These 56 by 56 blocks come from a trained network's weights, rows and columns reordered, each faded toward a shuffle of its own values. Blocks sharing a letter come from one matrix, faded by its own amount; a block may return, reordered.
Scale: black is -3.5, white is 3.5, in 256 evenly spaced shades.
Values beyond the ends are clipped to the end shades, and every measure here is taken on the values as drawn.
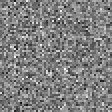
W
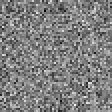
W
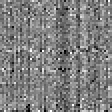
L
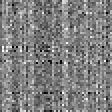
L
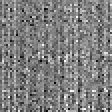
L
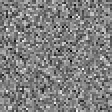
W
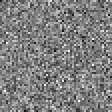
W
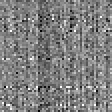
L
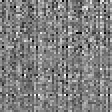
L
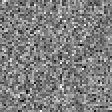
W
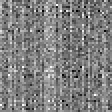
L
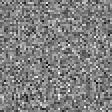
W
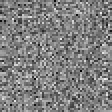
W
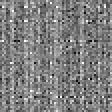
L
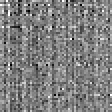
L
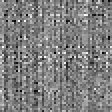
L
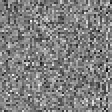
W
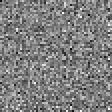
W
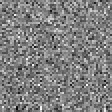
W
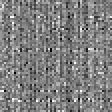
L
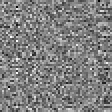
W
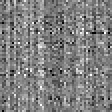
L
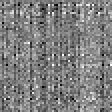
L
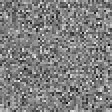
W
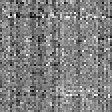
L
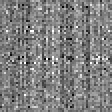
L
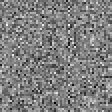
W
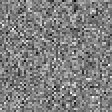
W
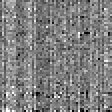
L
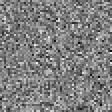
W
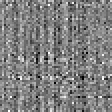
L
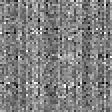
L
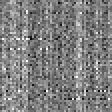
L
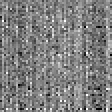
L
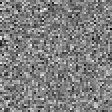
W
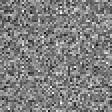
W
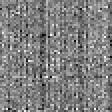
L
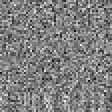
W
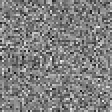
W
